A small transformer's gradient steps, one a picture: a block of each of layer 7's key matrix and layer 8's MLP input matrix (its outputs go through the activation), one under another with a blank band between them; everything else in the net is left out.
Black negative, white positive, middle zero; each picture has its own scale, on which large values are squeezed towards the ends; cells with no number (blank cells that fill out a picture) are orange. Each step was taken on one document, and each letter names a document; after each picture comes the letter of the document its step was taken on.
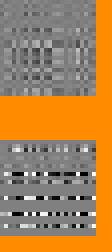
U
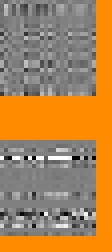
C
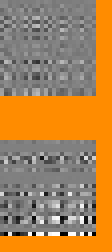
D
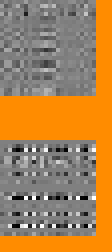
U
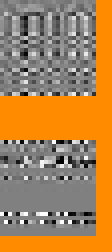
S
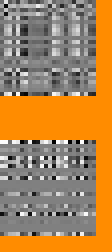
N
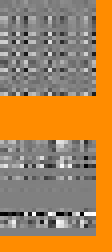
S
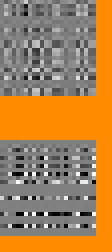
U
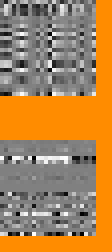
C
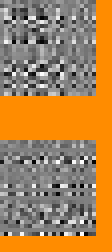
D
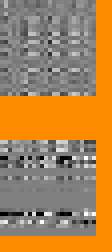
S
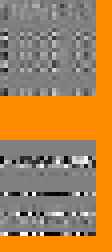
C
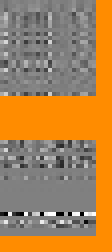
S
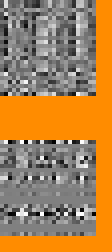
N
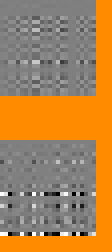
D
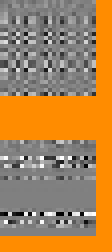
S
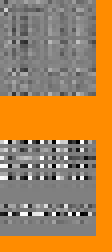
N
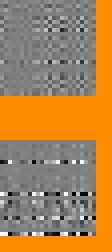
D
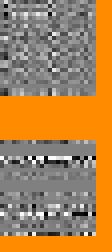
C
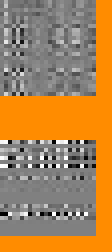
N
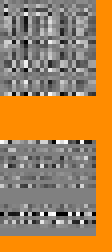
N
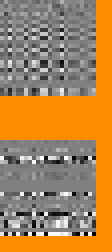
C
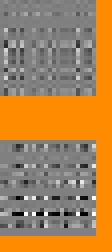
U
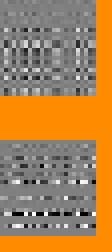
U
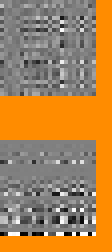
D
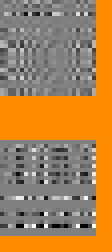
U
